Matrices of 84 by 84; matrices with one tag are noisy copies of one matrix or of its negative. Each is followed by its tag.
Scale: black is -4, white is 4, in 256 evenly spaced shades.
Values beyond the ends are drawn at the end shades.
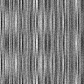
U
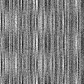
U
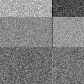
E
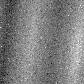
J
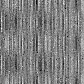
U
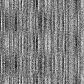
U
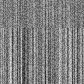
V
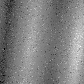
J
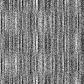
U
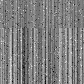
V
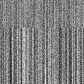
V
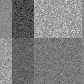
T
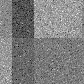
T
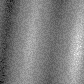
J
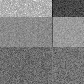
E
